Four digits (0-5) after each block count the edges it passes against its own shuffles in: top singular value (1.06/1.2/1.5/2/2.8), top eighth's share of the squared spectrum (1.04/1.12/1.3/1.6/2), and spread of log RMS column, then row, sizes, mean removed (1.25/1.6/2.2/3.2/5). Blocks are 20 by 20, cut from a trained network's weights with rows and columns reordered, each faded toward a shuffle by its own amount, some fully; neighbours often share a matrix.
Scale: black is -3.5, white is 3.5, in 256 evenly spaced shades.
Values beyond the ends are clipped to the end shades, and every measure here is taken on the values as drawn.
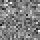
0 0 0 0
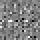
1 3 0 2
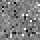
0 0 0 0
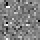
2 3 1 0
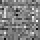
2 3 2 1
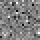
0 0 0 0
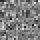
2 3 1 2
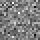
0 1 0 0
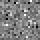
0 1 0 0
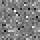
0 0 0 0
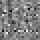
2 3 0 1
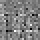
1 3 0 2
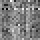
2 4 0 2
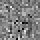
1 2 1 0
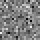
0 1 0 0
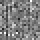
2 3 0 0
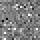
1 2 0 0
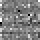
2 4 1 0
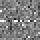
2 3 0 1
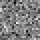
0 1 0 0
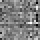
2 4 2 0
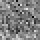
1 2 2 0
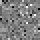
0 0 0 0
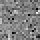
0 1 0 0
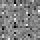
2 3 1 0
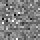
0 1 0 1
